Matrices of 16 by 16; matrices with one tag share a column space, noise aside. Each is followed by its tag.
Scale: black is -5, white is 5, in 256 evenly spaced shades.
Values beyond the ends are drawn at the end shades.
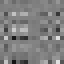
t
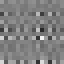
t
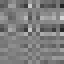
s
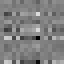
t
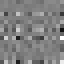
t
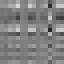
s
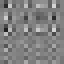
s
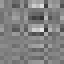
s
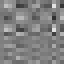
s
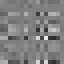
t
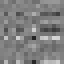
t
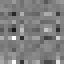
t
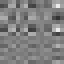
s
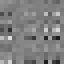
t
